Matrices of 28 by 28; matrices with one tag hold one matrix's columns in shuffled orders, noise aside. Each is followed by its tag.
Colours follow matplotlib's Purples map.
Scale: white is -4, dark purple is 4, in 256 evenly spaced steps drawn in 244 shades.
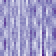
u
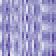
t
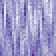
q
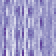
u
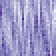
q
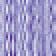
t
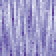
q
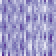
t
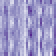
u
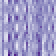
t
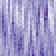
q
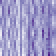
u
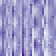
u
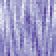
q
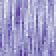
q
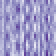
t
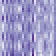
t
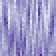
q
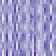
t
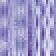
u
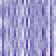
u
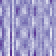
u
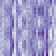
u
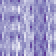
t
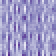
t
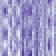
u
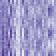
u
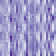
t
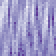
q
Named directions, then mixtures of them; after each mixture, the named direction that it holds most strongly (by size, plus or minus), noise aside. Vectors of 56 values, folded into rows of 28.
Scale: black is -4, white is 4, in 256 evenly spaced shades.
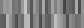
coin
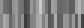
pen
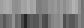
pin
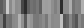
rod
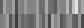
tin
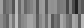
tin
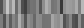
rod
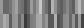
pen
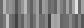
tin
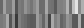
tin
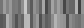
coin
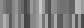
pen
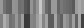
pen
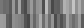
coin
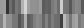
rod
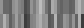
pen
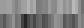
pin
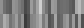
pen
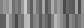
coin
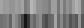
pin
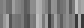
pen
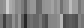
pin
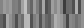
coin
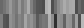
pen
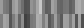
pen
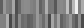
tin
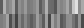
tin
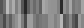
rod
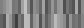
coin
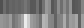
pin
